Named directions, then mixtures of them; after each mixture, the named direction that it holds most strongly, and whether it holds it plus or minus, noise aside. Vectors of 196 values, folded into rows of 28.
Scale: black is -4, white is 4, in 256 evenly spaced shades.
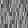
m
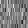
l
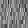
m, plus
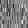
l, minus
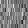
l, plus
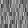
m, plus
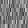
m, minus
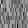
m, minus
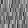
m, minus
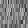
l, plus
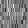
l, plus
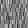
m, minus
